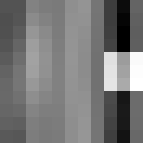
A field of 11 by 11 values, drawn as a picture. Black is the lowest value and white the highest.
Ninth with the highest average: middle right. Ninth with the lowest average: top right. Slope: none. Odd patch: higher, in the middle right. Roughest part: middle right.
